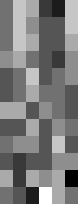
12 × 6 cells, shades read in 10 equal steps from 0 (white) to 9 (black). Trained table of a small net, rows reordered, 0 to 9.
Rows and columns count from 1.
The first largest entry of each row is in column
5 4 4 5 1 1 3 1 4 2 6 3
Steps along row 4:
down up up up down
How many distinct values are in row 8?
4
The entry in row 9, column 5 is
2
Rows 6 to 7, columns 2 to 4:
5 3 5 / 3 6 4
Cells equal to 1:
0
